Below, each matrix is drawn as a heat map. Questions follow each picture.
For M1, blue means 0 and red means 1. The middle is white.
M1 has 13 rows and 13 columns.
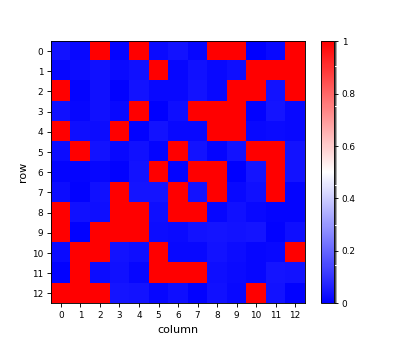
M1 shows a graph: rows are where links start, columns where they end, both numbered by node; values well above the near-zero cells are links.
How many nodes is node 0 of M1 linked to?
5
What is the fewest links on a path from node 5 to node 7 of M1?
2
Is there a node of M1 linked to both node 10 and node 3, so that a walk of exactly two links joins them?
no
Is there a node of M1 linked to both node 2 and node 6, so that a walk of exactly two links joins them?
no
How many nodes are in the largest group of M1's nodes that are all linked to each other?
3
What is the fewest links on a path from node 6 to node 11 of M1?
1
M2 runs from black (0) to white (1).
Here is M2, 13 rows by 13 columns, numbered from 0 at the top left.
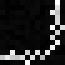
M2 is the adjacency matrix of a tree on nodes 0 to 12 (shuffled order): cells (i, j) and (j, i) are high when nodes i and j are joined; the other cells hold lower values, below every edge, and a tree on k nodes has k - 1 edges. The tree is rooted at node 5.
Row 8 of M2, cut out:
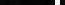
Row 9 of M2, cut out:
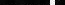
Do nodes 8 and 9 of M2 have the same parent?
no
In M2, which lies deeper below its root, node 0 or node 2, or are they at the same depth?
node 0
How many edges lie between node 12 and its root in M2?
1
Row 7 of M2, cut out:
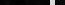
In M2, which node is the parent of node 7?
10
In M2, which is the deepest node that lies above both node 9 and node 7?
10
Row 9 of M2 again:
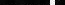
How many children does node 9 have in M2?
0
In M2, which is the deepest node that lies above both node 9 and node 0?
10
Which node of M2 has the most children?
11
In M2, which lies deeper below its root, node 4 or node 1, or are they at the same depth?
the same depth
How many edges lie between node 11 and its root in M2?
3
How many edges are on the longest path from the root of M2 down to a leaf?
4
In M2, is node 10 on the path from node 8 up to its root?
yes
